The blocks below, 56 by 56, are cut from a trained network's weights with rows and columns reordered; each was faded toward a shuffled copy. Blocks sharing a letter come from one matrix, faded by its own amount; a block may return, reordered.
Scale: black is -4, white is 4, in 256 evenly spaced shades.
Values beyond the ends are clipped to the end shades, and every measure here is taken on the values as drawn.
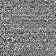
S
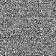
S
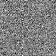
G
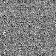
G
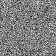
G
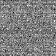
S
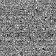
S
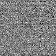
S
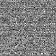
S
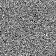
G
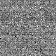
S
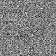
G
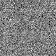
G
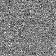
G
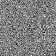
G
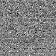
S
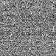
S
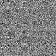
G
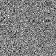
G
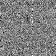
G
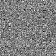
G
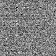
G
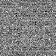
S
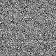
G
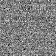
G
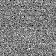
G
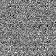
S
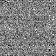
S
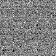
S
